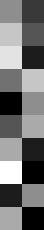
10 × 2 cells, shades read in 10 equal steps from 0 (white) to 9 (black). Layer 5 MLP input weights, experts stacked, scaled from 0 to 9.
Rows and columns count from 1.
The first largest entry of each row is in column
2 2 2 1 1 1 2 2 1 2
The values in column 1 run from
0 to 9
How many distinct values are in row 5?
2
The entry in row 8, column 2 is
9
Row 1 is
4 7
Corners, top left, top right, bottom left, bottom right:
4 7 3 9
